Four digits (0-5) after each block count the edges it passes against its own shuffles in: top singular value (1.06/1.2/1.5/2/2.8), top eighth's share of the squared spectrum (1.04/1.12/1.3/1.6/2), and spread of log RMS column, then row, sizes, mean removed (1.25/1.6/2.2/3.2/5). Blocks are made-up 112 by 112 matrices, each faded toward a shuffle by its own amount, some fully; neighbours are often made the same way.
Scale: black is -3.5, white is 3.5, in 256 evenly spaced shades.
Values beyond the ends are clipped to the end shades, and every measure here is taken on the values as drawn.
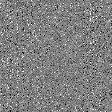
1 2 3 0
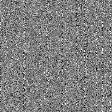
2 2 3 0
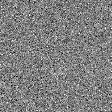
0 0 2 0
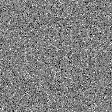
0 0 2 0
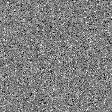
0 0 1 0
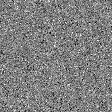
0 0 0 0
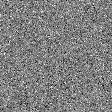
0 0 0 0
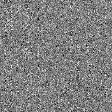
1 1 3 0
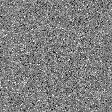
0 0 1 0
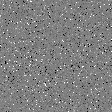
0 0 0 0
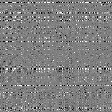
5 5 2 4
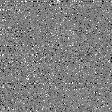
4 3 1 2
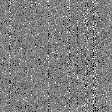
2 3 3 0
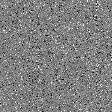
1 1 1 0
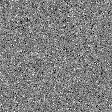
0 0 0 0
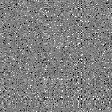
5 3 2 2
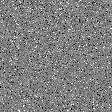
0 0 0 0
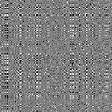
5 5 4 4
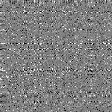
4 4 2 3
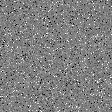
1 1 0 0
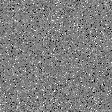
2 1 0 0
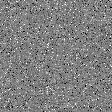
2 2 0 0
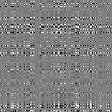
5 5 4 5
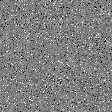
3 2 0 0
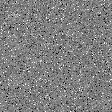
2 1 0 0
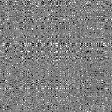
5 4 3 3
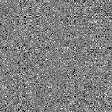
4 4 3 2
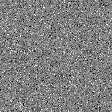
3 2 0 0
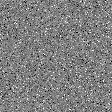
0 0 0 0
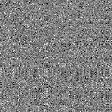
4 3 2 2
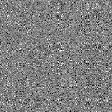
4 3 2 2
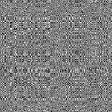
5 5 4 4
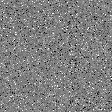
2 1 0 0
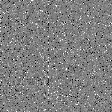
3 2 1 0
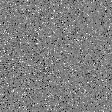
2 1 0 0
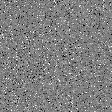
3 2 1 0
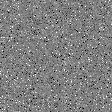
2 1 0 0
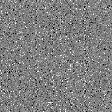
4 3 2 1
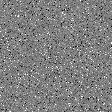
1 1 0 0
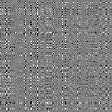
5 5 4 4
